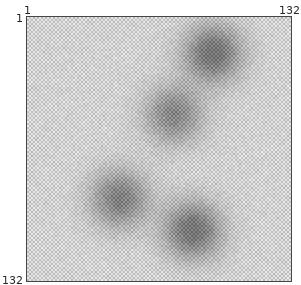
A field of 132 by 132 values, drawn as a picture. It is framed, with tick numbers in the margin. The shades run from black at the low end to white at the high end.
Slope: none. Seam: none. Average level on the scale: 80%. Dips: four.
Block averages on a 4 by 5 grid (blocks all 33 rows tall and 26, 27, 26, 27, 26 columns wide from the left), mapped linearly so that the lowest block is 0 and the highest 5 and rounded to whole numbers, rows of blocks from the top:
55404 / 55235 / 52345 / 54325
